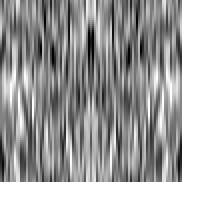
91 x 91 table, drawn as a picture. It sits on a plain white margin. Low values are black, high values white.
Mirror symmetry: left to right. Histogram: bell-shaped. Grain: streaks running down. Slope: none. Average level on the scale: 50%.
